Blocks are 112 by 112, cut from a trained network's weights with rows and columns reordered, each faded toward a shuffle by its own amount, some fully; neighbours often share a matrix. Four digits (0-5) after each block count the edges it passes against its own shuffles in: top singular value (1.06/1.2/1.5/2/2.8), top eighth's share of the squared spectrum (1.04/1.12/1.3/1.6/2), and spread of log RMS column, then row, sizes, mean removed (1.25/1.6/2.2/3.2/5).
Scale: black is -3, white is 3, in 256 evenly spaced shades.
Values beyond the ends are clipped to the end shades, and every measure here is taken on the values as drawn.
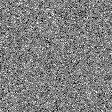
0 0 0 0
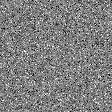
0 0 0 0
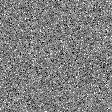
0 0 0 0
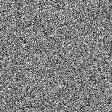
1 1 0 0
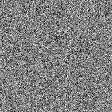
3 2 1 0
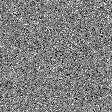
0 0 0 0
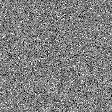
1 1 0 1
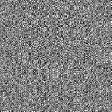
4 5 3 3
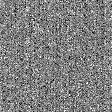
2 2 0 1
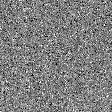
0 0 0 0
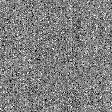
2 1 0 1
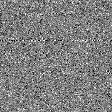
2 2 0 2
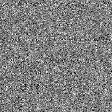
2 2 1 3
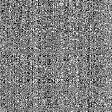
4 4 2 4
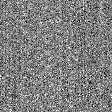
2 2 0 2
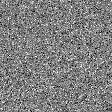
1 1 0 0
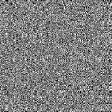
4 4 3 2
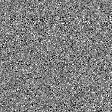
2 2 0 2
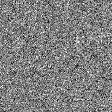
3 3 1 1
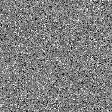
1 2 2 0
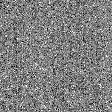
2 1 0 1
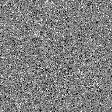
2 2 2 0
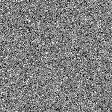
1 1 0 0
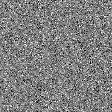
2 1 1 0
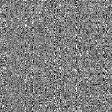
4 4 4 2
